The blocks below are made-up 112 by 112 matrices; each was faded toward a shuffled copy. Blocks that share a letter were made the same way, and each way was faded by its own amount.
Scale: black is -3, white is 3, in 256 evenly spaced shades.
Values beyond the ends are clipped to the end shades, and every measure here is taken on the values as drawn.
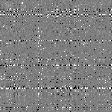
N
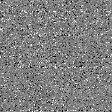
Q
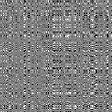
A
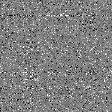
Q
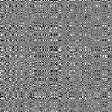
A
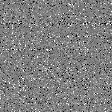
Q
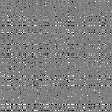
N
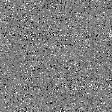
Q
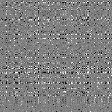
N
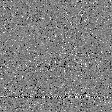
Q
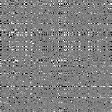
N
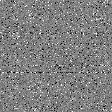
Q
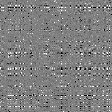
N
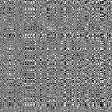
A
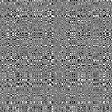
A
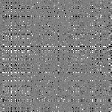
N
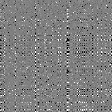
N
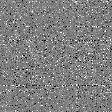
Q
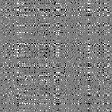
N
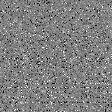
Q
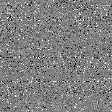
Q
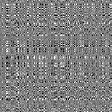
A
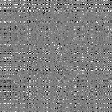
N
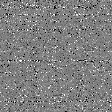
Q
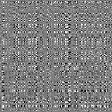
A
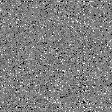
Q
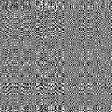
A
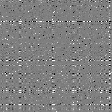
N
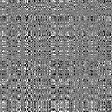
A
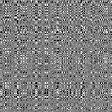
A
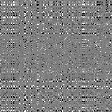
N
